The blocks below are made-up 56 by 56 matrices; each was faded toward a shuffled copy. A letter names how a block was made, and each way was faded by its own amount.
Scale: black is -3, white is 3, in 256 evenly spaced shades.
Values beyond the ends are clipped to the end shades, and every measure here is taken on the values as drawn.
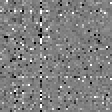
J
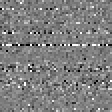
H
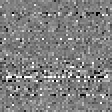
H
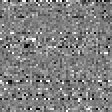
H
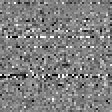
H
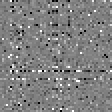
J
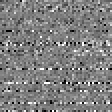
H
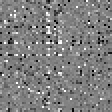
J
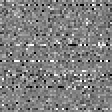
H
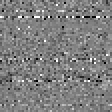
H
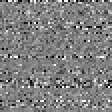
H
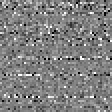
H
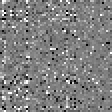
J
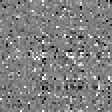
J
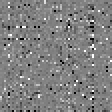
J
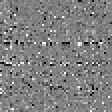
J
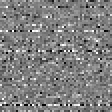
H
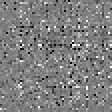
J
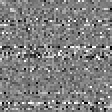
H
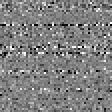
H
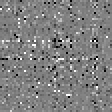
J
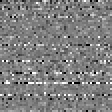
H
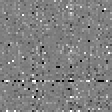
J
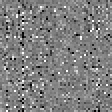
J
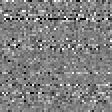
H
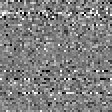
H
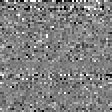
H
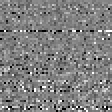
H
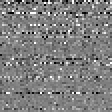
H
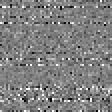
H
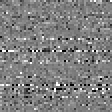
H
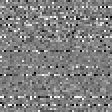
H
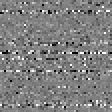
H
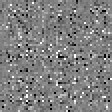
J
